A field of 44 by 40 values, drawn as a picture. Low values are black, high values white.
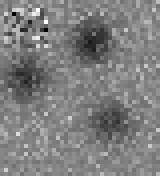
No row or column stands out. A few values lie far out on both sides of the bulk. There are three dips. In the top left lies a patch that is rougher than the rest. There is no overall slope. Neither half mirrors the other.
